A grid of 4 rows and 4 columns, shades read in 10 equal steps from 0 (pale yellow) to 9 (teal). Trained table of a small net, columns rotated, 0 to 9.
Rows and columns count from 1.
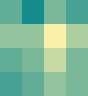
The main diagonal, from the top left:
6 4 2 5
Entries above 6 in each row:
2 0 0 1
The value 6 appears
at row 1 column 1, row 3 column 1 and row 4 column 2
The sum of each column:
23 24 11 20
